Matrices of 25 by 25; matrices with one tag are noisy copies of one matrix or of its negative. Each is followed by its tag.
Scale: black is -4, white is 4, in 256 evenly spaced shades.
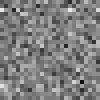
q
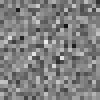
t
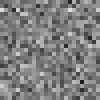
q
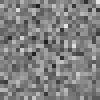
t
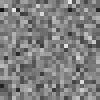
q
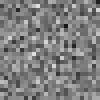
t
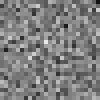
t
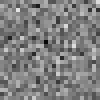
t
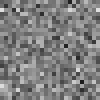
q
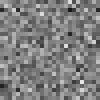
q
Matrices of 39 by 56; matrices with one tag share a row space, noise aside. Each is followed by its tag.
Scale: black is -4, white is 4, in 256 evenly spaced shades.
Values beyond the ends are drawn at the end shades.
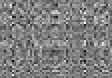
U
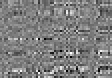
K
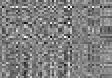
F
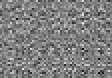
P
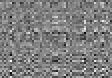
U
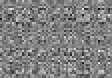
P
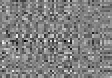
F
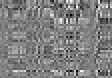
K
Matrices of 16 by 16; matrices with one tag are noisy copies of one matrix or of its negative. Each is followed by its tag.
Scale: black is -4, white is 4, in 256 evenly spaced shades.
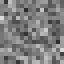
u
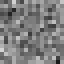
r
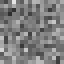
r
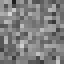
r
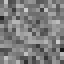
u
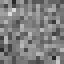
r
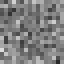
r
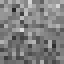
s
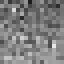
s
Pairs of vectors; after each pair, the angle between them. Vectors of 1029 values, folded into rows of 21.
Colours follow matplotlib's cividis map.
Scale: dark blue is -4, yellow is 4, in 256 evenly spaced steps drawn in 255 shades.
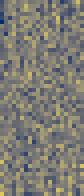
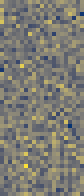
partly opposed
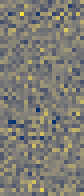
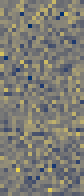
partly opposed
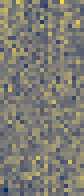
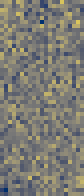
nearly parallel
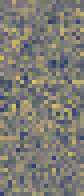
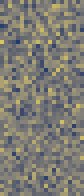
partly opposed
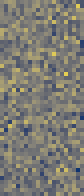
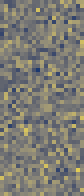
nearly opposite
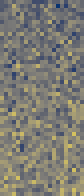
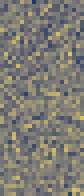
partly aligned
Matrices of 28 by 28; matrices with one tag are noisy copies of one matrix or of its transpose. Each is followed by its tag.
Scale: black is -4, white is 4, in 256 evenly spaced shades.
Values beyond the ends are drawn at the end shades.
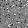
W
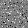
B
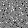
B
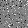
W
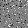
W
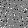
W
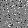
W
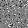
W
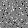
B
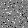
B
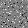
B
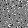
W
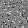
B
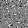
W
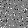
W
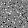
B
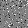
W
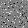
B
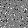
W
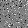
W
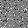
W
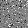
W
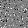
W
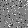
W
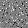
B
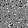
W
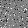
W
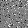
W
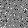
W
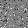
W
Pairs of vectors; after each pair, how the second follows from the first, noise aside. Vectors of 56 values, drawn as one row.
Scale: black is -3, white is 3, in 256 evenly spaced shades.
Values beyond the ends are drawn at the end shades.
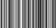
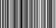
negated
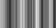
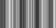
negated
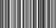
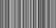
shrunk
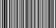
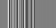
partly zeroed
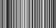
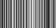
reversed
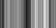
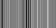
partly zeroed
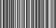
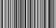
negated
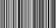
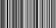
reversed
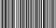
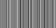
partly zeroed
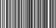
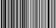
negated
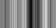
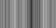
shrunk
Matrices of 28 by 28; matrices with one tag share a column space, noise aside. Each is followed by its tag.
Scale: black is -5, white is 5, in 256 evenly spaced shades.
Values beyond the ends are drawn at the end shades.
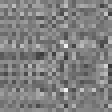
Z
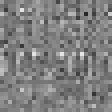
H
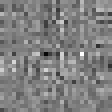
H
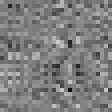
Z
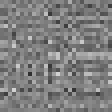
Z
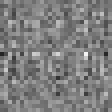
H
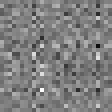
Z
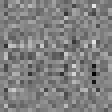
Z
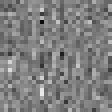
H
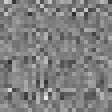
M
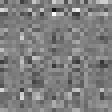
M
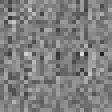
H
